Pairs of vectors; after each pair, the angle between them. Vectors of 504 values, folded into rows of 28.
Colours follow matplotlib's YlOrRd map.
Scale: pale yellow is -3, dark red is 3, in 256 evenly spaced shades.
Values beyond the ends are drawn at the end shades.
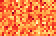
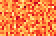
partly opposed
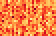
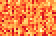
nearly parallel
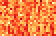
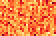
nearly opposite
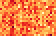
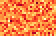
orthogonal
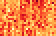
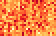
nearly parallel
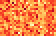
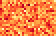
partly aligned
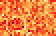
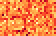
nearly opposite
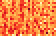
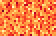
partly opposed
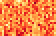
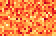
partly aligned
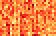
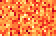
partly opposed
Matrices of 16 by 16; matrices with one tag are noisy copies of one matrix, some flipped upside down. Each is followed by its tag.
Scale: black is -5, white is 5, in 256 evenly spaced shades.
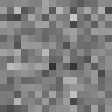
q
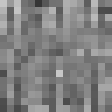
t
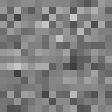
q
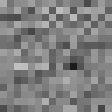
q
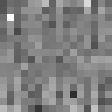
t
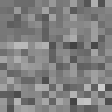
q
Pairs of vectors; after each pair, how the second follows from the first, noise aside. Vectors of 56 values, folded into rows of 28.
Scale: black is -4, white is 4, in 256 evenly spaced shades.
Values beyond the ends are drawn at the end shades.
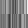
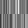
wrapped around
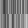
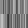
wrapped around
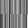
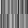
reversed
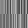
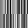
scaled up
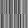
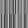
wrapped around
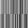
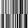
scaled up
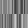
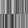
reversed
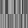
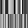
scaled up
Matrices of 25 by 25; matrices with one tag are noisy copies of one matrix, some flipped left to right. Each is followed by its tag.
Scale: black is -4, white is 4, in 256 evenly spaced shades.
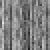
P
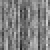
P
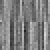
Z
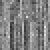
Z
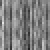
P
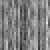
P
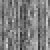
P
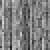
P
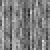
P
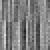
Z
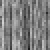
P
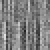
Z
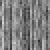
P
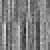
Z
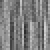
Z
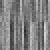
Z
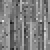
Z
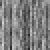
P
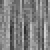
Z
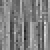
Z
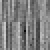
Z
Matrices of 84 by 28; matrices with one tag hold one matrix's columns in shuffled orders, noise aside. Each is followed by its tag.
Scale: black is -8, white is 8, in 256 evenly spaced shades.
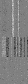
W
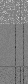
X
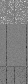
X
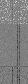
X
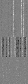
W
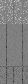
X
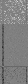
X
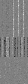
W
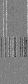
W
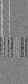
W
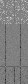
X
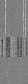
W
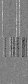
W
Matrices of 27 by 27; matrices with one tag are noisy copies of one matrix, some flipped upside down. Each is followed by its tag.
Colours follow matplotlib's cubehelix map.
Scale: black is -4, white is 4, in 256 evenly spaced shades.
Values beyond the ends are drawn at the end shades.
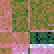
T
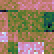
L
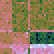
T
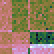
T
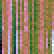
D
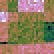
L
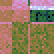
T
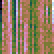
D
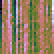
D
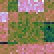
L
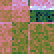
T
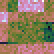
L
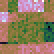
L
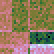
T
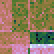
T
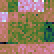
L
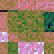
L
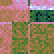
T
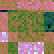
L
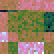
L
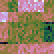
L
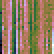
D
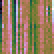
D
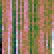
D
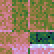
T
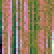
D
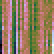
D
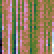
D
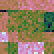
L
